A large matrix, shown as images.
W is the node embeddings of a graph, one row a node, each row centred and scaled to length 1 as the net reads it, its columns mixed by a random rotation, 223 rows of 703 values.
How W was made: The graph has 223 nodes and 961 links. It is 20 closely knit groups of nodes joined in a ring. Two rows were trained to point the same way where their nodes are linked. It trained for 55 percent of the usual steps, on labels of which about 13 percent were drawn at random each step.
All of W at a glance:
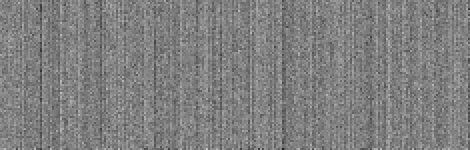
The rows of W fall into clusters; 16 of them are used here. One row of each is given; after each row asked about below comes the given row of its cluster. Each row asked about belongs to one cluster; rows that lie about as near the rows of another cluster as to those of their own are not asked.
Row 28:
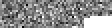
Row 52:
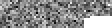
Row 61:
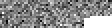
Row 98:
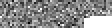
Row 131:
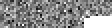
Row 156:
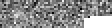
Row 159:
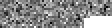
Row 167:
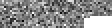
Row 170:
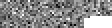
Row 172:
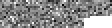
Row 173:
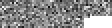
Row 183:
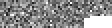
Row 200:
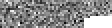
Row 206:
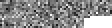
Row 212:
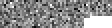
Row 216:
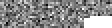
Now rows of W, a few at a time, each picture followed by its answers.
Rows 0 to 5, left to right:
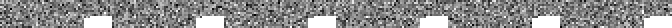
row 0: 167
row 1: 159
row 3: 216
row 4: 131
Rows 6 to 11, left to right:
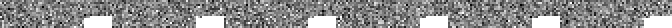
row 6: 28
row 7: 173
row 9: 28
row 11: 212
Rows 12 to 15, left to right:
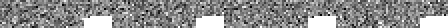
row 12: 172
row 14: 200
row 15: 28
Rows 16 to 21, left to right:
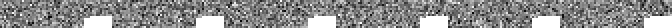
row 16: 28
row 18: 212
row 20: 167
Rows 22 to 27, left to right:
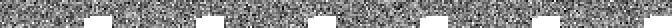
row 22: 172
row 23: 156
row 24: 206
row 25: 61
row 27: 173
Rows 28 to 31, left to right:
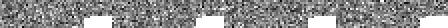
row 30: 173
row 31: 131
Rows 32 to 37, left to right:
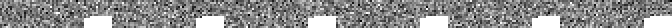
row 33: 131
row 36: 28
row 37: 131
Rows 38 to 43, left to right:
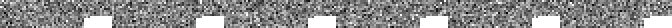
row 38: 167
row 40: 156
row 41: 173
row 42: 61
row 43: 212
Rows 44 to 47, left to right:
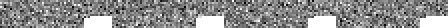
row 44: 167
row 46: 170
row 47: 216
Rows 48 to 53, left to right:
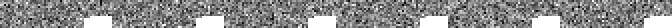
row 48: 216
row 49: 172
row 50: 170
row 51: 98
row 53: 183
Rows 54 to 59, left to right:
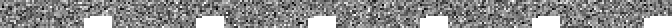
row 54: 172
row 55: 52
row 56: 61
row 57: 216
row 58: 172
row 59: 167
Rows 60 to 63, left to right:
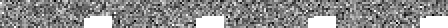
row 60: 52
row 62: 98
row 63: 200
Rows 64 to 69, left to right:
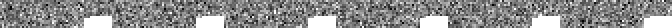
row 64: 28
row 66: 28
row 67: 206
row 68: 212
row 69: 98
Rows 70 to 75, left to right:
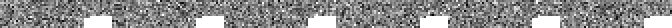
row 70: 216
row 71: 131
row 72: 52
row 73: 200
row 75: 206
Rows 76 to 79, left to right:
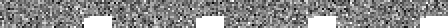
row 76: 28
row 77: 28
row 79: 173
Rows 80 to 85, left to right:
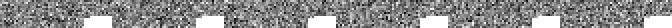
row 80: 216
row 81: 216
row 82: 167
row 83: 156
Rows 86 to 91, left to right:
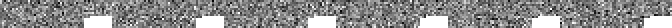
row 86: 170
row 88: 212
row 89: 173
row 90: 216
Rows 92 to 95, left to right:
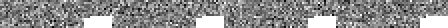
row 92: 172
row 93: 98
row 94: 216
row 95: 173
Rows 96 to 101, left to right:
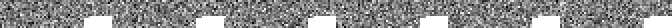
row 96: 28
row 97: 98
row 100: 212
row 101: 216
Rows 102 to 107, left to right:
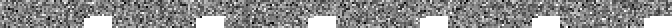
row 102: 52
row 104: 98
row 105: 98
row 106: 52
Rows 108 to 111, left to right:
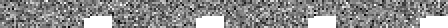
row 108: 131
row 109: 61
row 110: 170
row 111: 212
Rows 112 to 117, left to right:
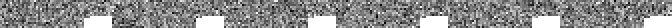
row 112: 98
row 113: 167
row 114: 173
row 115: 200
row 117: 52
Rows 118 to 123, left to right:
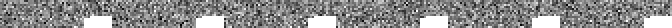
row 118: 212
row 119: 52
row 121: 183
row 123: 159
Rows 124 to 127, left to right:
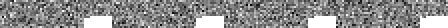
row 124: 98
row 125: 167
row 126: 156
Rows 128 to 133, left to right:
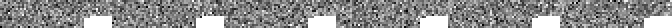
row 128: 170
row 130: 200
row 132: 52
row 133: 52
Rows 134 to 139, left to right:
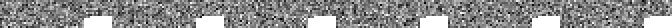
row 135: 172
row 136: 216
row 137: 159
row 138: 167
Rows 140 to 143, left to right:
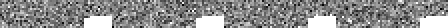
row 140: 183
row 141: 183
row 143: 172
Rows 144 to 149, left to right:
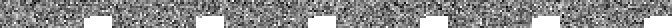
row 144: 156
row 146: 170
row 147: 52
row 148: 212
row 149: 52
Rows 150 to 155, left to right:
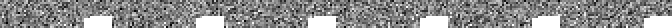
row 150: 61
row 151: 28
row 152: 173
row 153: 173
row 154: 61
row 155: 216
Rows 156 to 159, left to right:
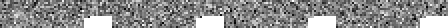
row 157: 159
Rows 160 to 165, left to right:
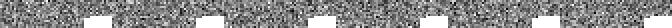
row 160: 131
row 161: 216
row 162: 183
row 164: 159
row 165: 200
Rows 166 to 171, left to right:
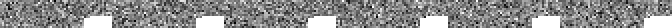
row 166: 52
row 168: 167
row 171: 206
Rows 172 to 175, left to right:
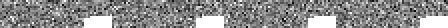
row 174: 98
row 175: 212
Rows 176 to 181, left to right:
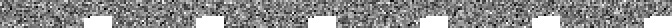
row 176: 172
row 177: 159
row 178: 167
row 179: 61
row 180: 200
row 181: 172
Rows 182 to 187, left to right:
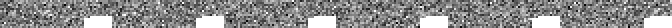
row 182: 159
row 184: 61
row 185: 200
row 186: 131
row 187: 52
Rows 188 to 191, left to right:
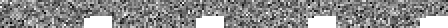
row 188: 167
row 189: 183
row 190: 170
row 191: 172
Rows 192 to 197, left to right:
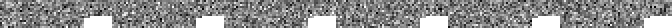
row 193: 183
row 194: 98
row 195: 206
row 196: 61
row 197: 159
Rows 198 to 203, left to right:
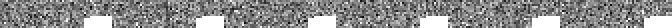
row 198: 159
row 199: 206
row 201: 212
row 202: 173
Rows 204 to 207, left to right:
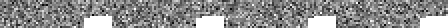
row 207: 167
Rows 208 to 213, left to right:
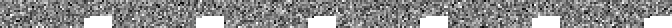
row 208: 183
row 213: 172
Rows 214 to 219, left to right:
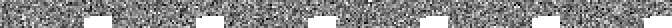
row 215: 200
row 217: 98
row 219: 172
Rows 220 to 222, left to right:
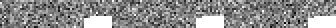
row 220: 206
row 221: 170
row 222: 200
